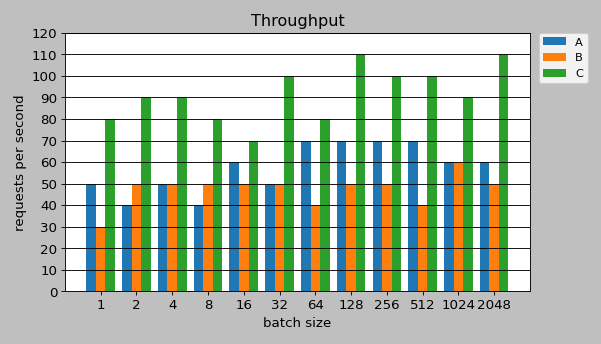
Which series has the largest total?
C
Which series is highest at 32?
C
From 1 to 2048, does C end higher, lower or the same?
higher
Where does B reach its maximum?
1024
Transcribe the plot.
Title: Throughput
x-axis: batch size, ticks 1 2 4 8 16 32 64 128 256 512 1024 2048
y-axis: requests per second, ticks 0 10 20 30 40 50 60 70 80 90 100 110 120
Legend: A, B, C
Values:
A: 50 40 50 40 60 50 70 70 70 70 60 60
B: 30 50 50 50 50 50 40 50 50 40 60 50
C: 80 90 90 80 70 100 80 110 100 100 90 110
